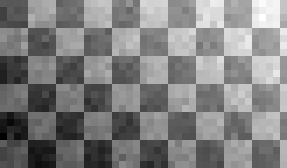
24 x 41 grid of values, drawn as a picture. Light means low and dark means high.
Grain: checkered. Slope: up to the bottom left. Mirror symmetry: none. Ninth with the lowest average: top right.
